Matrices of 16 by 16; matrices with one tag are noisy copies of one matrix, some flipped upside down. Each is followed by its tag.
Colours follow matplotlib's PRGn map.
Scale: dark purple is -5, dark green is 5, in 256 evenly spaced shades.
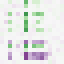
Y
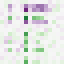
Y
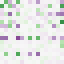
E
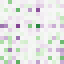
E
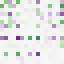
E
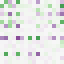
E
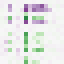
Y
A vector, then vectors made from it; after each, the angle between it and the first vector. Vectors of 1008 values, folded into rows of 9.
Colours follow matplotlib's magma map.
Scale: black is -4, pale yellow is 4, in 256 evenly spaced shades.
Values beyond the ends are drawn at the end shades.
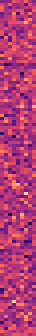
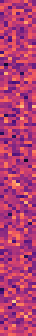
nearly parallel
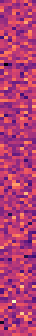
nearly parallel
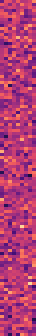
orthogonal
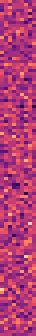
nearly opposite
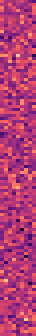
partly aligned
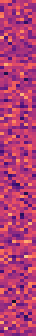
nearly opposite
